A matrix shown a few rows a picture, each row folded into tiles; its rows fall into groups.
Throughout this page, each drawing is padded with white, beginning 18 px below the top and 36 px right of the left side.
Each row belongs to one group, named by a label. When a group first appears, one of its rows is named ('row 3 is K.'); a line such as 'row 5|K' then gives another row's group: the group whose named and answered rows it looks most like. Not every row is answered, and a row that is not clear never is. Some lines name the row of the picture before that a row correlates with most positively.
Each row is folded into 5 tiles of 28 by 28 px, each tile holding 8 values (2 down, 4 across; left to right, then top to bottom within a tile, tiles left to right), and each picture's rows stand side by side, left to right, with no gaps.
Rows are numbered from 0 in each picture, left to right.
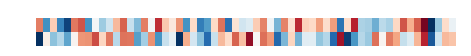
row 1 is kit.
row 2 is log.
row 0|kit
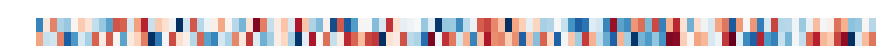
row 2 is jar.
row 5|log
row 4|log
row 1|log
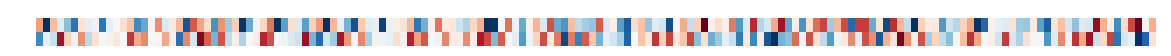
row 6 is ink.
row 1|ink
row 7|kit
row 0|ink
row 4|kit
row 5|log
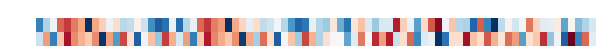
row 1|jar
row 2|kit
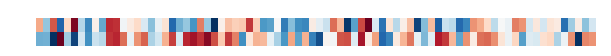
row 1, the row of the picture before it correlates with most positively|3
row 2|ink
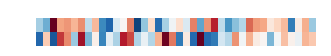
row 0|ink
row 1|log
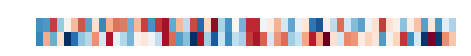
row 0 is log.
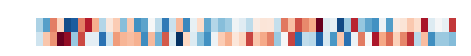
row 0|ink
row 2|kit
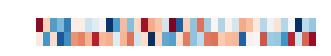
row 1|jar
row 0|kit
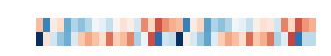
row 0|kit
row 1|kit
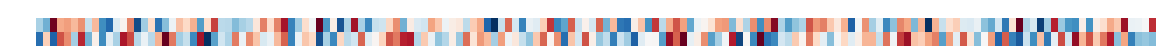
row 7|kit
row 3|ink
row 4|log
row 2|kit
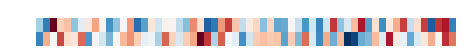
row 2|log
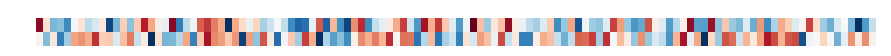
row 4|ink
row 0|kit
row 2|kit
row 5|jar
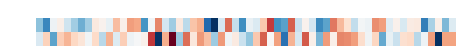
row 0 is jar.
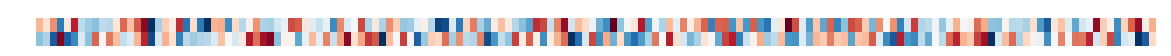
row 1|kit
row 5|ink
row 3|log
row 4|log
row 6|log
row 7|kit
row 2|jar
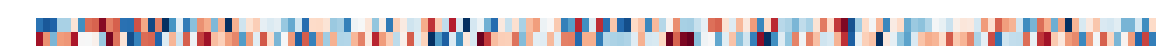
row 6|kit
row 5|log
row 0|jar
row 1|jar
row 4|kit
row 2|kit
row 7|jar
